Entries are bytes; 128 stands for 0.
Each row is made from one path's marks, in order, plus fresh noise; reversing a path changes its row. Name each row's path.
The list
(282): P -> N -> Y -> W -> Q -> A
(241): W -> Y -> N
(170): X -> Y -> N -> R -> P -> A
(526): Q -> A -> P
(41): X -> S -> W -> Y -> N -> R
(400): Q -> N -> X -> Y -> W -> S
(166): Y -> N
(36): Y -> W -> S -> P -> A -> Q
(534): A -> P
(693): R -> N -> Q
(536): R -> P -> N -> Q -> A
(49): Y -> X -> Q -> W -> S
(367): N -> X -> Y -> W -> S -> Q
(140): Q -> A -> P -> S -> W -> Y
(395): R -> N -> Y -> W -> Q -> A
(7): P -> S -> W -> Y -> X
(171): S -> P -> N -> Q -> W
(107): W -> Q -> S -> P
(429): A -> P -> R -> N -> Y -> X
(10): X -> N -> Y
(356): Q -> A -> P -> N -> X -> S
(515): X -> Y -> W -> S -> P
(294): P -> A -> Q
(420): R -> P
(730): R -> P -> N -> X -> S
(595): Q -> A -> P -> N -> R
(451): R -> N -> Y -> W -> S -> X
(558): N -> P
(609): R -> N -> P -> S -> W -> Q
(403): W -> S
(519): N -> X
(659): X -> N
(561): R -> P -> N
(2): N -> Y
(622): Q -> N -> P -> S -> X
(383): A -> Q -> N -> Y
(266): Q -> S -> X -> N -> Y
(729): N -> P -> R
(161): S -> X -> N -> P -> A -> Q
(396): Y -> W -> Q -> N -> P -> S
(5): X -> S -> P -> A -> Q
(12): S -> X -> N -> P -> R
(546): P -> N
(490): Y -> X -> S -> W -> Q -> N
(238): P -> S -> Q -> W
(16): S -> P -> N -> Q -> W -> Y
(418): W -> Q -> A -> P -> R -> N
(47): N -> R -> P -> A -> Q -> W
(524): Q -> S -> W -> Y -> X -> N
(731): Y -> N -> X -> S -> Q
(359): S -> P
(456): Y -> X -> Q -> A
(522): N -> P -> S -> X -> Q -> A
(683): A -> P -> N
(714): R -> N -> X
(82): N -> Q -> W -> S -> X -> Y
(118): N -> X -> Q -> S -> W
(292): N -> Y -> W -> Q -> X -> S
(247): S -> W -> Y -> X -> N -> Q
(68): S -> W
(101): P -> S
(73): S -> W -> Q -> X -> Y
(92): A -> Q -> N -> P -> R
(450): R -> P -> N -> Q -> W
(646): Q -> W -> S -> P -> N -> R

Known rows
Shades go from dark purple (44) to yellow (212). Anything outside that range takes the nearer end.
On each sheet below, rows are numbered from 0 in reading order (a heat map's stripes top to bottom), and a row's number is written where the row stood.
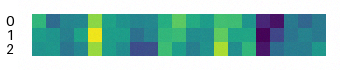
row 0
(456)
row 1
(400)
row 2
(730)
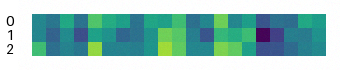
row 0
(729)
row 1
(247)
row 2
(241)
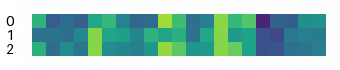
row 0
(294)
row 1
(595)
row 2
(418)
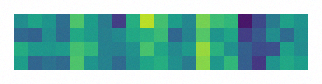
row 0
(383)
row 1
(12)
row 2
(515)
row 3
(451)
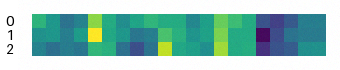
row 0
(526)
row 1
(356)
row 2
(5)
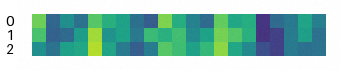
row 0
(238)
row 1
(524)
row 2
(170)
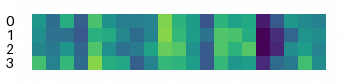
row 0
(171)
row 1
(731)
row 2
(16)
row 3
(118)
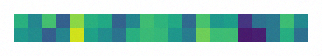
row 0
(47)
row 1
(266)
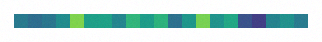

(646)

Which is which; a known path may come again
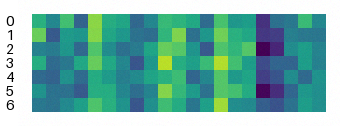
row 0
(47)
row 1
(282)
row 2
(16)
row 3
(659)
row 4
(12)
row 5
(731)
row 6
(41)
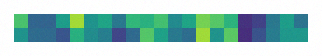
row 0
(524)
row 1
(609)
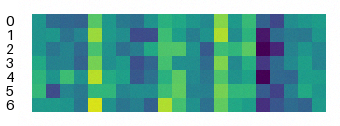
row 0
(714)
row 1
(730)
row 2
(73)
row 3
(450)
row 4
(292)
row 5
(7)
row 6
(403)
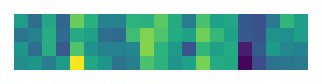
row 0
(519)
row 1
(429)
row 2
(171)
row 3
(356)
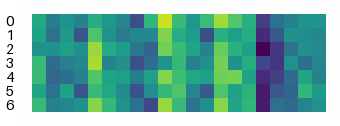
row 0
(683)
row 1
(68)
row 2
(396)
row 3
(395)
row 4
(166)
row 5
(367)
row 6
(101)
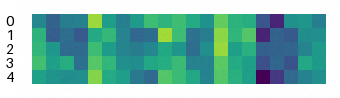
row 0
(622)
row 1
(294)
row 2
(420)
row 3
(558)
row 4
(49)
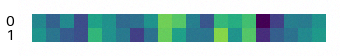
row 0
(247)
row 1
(693)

